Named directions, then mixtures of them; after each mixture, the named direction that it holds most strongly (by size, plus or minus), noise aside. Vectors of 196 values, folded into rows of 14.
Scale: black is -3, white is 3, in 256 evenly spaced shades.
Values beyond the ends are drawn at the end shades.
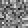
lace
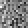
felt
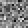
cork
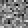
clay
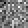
felt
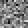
clay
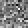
cork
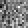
felt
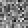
cork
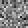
lace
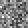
felt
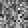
cork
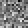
cork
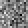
felt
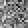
felt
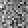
felt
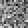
clay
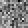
felt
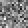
cork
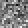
clay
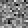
clay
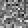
clay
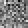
cork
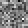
lace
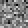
clay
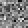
cork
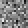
lace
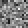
clay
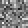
lace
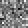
lace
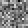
lace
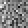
felt
